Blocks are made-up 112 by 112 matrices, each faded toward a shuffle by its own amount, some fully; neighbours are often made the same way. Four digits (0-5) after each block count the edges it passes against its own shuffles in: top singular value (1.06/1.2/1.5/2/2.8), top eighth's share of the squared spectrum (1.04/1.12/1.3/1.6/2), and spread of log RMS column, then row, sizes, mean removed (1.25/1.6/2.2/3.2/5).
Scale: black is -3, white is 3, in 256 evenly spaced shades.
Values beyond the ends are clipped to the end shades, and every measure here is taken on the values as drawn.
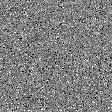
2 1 0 0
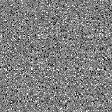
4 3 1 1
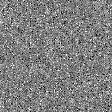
3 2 1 1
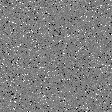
1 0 0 0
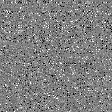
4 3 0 2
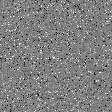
2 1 0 1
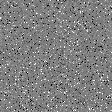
0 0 0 0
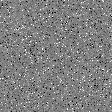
0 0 0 0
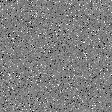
0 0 0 0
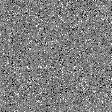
1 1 2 1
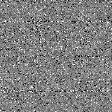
1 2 2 3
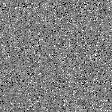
1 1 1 2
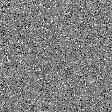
0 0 1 0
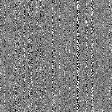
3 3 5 0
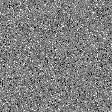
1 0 1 0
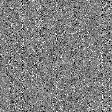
1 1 3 0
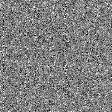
1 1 3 0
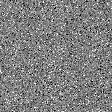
0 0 1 0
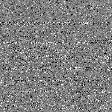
1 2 0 3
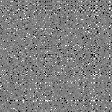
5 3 2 2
